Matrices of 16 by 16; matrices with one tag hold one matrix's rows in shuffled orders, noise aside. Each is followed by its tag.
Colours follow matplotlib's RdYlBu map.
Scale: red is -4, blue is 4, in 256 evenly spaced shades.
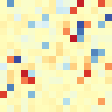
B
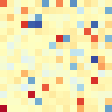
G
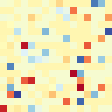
B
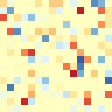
B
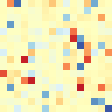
B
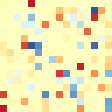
G
